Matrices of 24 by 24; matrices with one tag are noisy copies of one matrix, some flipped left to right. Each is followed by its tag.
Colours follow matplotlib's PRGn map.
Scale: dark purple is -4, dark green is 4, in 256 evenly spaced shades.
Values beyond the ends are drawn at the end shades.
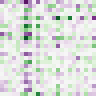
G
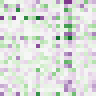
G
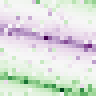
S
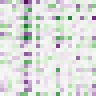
G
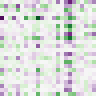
G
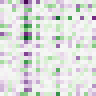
G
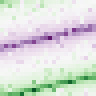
S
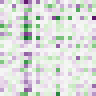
G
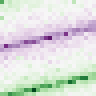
S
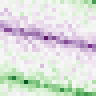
S
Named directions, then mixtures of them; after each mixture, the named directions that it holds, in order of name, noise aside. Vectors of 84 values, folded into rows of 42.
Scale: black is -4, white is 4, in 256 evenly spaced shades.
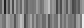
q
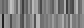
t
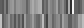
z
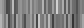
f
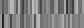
t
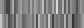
f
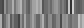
z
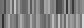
f, q, t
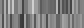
q, t, z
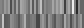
q, t, z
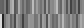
f, t, z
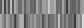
q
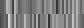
f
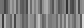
q, t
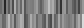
q
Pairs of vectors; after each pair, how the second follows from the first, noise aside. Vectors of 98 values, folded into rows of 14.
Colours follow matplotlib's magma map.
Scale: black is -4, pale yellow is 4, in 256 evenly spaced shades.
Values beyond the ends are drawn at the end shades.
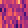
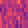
shrunk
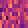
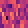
sign-scrambled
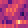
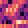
scaled up
